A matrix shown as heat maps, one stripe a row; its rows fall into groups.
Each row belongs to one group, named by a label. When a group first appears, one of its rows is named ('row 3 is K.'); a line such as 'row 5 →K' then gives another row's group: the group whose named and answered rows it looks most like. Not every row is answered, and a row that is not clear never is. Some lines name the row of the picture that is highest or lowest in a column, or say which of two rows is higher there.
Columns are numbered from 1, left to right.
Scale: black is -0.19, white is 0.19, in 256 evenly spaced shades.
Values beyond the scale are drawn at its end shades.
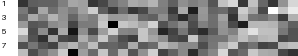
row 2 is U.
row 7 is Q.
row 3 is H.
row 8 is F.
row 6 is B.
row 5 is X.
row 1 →Q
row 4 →F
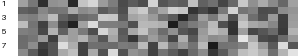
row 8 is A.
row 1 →B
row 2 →Q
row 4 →B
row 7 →A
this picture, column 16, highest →2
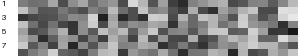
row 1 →H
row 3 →U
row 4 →B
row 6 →A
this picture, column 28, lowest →5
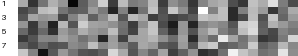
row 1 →F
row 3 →H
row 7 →U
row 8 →A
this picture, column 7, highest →4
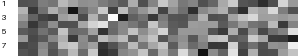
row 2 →F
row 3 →A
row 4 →B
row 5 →Q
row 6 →F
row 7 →Q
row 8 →Q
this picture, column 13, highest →8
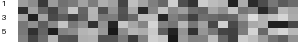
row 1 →H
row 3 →X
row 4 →F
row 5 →U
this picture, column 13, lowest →2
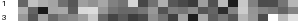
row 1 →H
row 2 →B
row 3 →U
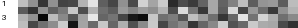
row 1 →B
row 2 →Q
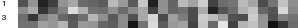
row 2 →A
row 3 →F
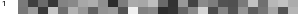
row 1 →U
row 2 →H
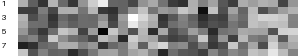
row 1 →B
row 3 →X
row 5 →A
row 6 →H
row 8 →X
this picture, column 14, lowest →5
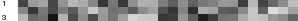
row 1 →Q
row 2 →U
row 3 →X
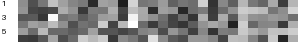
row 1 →H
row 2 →A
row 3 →H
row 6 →B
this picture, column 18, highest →6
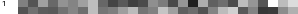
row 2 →Q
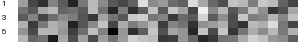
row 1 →B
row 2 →F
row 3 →H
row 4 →F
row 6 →X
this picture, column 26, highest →4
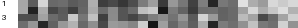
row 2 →X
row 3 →U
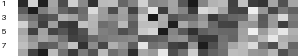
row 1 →H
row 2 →F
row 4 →B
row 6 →X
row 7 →A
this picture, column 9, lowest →7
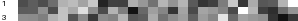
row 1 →Q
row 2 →U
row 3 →F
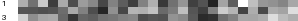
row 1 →X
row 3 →X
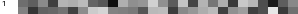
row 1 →U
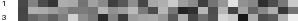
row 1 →Q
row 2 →H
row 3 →Q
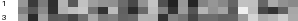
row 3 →X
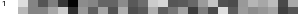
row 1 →B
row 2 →F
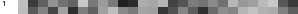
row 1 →B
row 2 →X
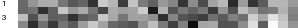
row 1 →H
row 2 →A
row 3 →X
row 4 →U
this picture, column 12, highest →1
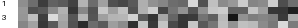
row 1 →B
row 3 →H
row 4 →A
